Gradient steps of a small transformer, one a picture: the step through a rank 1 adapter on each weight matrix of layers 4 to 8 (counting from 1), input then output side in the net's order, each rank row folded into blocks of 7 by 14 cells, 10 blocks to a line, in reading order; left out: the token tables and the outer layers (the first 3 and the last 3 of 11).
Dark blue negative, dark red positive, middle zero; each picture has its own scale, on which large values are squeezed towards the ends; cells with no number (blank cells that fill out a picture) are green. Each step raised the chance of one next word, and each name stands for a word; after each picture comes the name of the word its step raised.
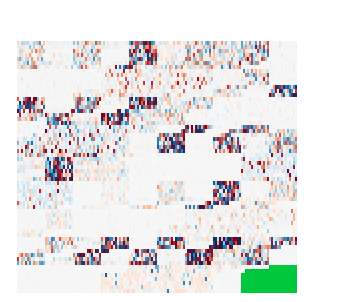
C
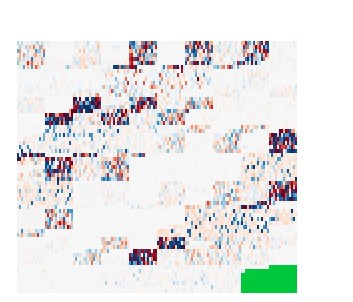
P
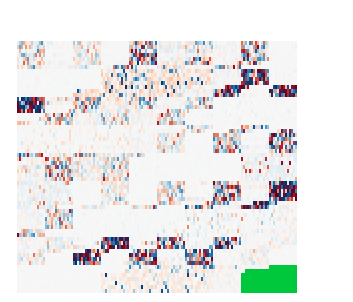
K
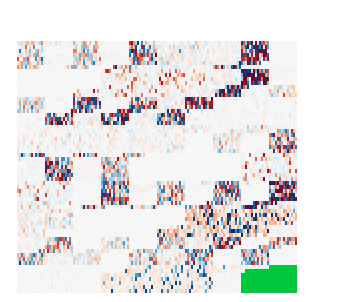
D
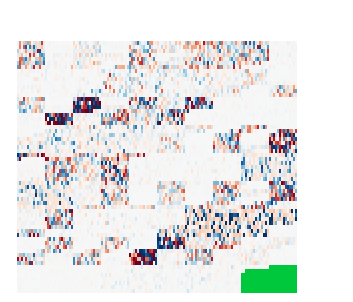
P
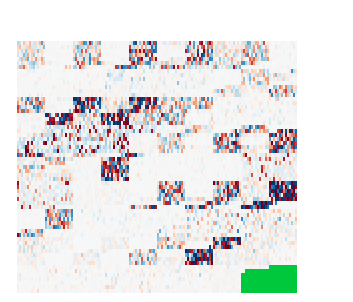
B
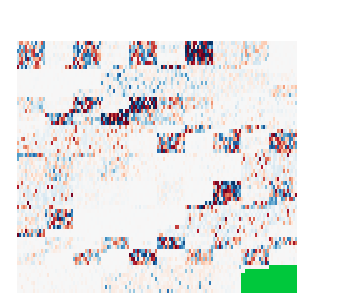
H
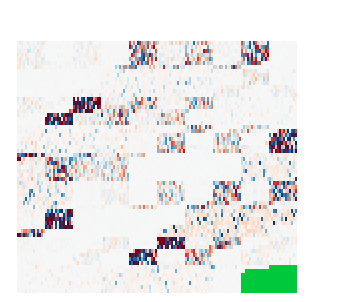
P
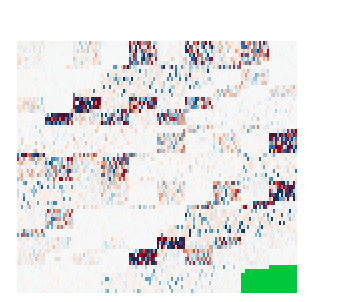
P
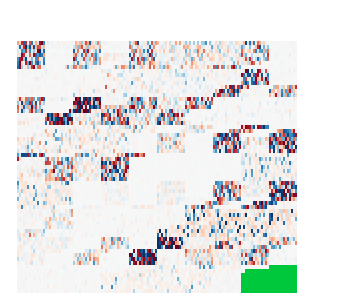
P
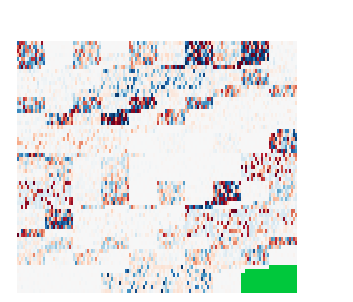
H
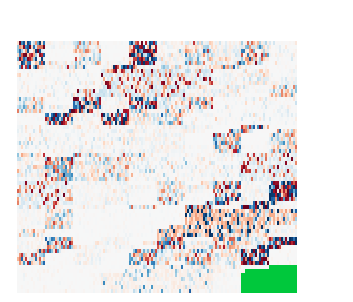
D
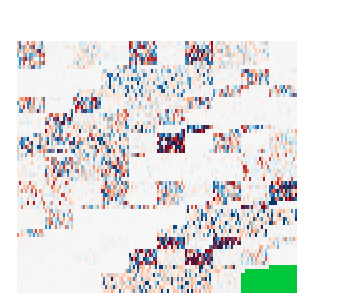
K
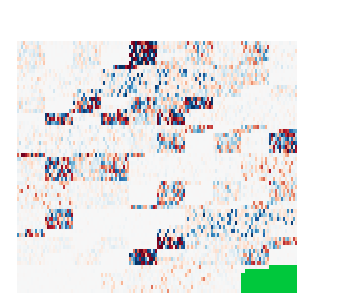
B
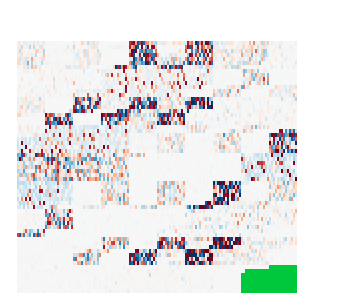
C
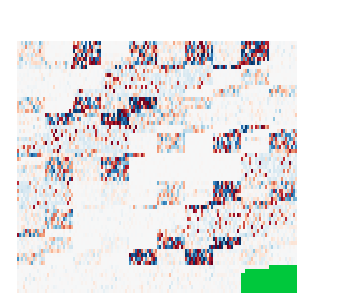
C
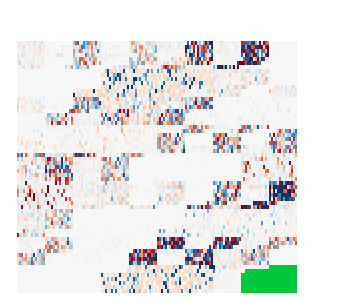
K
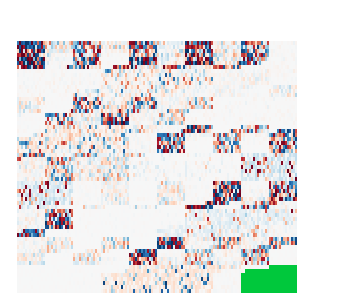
H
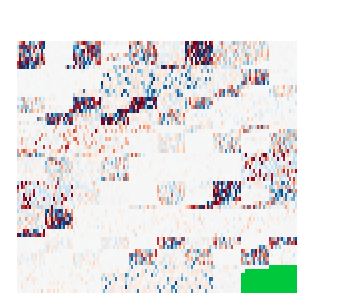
H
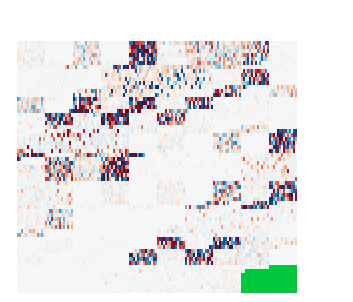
B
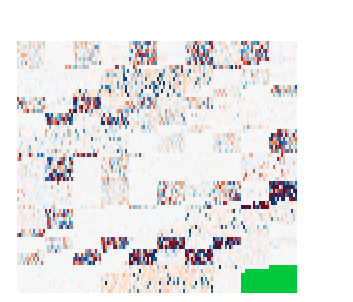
K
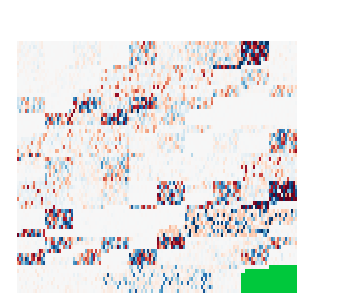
D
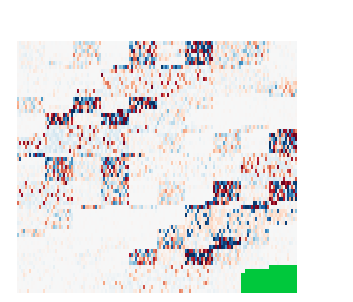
B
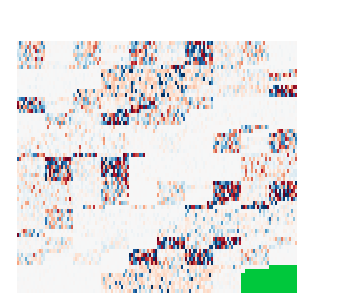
K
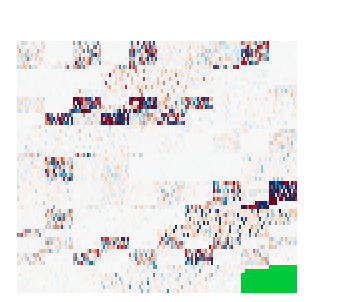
D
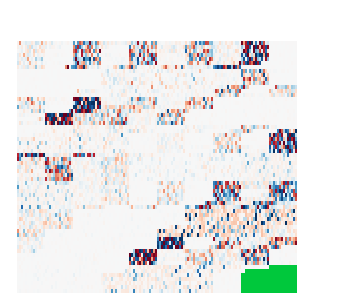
P
